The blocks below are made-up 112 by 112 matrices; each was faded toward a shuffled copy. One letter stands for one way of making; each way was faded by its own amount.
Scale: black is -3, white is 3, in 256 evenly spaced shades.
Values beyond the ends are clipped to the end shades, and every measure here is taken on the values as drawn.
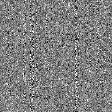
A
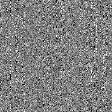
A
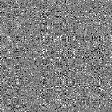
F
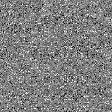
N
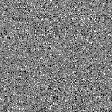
N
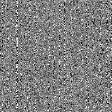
A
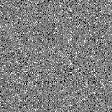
N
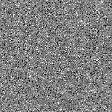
N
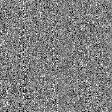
A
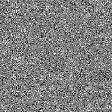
N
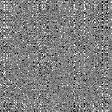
F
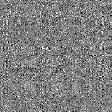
N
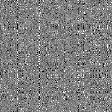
F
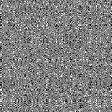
F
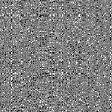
F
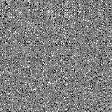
N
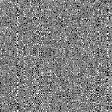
F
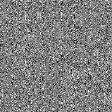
A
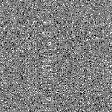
N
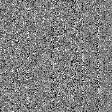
A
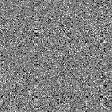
N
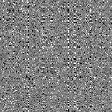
F
